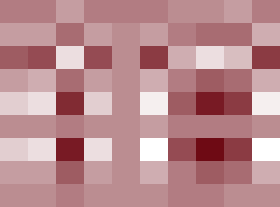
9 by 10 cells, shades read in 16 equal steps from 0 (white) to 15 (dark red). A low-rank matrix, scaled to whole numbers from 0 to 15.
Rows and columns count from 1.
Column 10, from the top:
8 5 12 5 1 7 0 5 7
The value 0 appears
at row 7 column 6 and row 7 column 10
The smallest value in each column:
3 2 2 2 7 0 5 2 4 0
